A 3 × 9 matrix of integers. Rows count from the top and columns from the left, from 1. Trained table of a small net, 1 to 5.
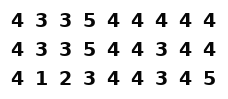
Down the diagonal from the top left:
4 3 2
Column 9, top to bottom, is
4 4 5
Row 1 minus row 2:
0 0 0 0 0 0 1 0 0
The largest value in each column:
4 3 3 5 4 4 4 4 5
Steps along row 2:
down same up down same down up same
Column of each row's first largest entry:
4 4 9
